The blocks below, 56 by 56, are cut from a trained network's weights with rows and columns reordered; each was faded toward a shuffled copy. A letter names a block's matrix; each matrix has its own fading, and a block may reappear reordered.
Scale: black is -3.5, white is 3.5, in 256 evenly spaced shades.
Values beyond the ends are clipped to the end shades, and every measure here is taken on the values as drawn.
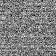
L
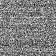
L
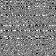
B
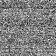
L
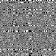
B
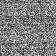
L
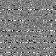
B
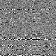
B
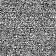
L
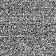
L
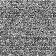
L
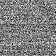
L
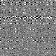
B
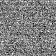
L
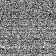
L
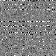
B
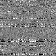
B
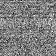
L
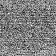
L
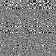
B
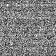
L
